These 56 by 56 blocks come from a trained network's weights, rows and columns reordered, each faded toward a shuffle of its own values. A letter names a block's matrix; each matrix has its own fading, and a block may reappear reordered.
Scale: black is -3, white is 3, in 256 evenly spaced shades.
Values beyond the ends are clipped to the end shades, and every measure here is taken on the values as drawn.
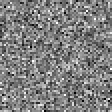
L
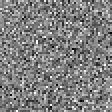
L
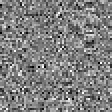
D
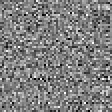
D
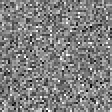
L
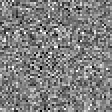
D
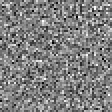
L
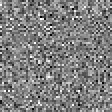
D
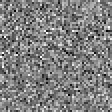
L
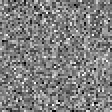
L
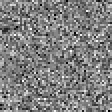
L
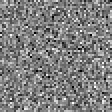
L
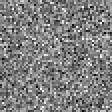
L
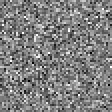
L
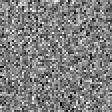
L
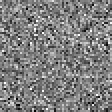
L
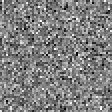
L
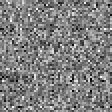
D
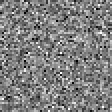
L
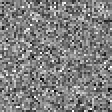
L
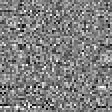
D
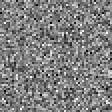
L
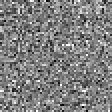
D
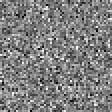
L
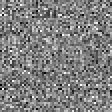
D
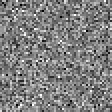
L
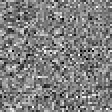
D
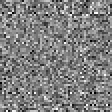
D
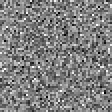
L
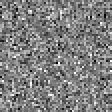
L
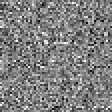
D
